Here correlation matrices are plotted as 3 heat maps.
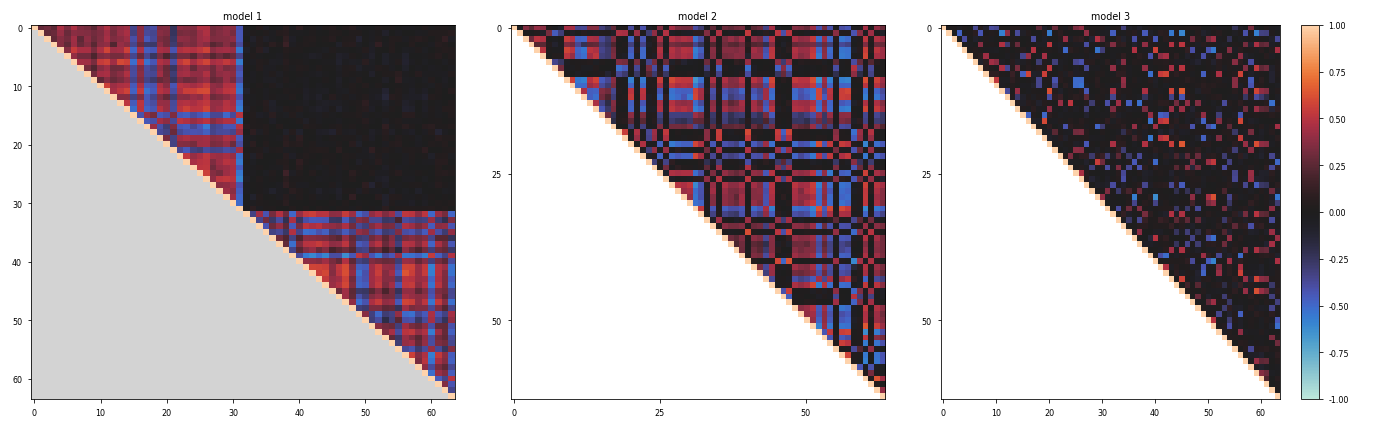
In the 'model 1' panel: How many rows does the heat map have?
64
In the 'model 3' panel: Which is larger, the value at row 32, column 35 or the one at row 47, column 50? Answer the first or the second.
the second
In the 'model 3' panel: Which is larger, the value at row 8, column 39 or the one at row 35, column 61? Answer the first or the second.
the second
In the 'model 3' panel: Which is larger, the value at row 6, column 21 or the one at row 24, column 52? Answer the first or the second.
the second
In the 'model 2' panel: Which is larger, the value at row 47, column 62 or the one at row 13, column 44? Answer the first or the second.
the second
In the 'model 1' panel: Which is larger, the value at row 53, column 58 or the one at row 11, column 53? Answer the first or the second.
the first
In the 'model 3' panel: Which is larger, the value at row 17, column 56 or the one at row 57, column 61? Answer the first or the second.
the second
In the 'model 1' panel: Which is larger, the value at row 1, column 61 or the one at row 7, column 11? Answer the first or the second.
the second
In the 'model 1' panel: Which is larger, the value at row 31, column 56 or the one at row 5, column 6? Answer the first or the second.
the second
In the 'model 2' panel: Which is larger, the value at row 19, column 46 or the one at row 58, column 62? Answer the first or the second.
the second
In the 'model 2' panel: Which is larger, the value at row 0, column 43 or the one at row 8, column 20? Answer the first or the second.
the second
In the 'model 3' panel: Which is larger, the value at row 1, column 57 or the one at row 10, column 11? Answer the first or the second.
the second
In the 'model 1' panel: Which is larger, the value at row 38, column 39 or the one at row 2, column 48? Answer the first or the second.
the second
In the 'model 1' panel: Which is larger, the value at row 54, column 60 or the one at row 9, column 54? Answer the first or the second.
the second
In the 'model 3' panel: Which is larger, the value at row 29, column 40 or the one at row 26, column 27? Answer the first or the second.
the second
